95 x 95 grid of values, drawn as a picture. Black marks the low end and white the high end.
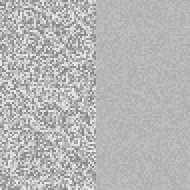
Slope: none. Seam: vertical, 50% of the way across, the right part calmer. Mirror symmetry: none. Grain: fine.
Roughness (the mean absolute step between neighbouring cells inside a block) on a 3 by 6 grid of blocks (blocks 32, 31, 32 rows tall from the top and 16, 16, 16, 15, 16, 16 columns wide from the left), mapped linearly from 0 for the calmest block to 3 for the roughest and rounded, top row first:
3 3 3 0 0 0 / 3 3 3 0 0 0 / 3 3 3 0 0 0
